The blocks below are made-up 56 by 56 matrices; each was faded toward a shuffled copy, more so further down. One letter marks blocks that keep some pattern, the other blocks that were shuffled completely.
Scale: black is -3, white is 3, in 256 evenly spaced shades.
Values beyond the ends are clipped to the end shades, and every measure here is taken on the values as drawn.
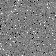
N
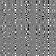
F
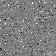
N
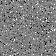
N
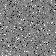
N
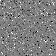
N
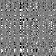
F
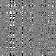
F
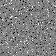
N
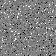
N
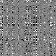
F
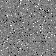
N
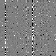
F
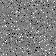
N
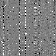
F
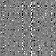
F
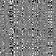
F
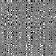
F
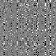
F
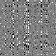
F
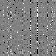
F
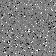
N
